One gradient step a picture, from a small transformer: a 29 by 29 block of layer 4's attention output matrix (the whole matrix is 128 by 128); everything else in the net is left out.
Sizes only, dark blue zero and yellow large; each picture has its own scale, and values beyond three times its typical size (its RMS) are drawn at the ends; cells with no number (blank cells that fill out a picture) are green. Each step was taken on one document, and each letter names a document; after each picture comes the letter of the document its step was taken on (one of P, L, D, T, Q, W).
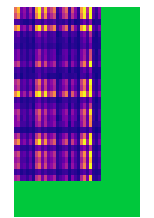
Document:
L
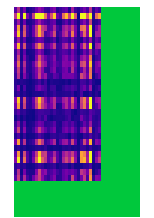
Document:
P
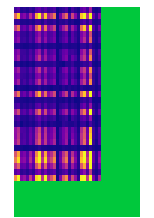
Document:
L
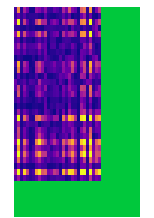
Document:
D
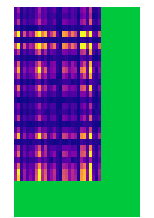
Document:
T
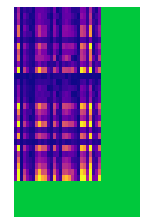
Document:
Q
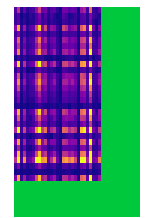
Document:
T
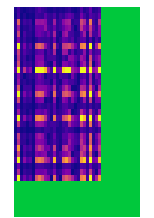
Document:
Q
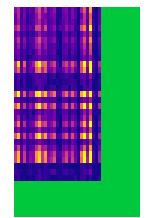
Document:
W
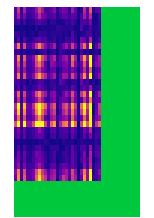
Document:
W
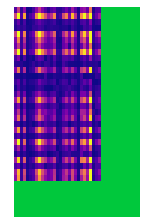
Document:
P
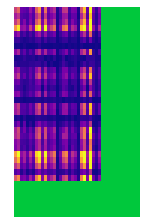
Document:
L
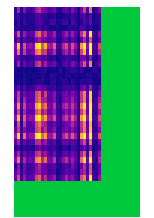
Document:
W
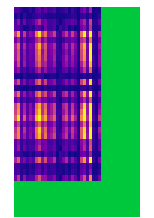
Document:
W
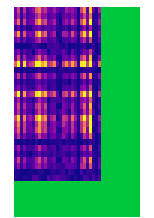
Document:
W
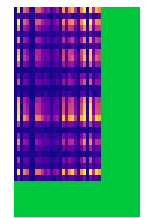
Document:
D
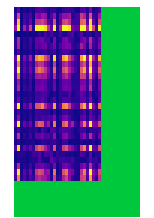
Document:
Q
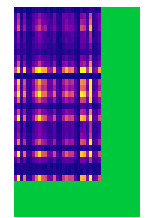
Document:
P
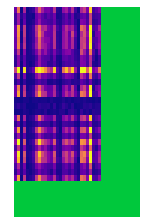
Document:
P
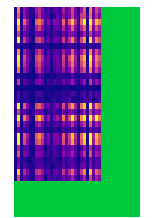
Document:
D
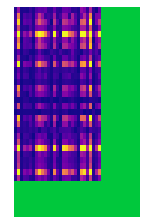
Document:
Q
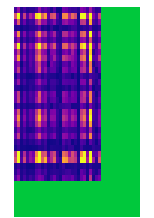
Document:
T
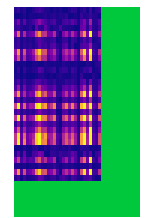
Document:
W
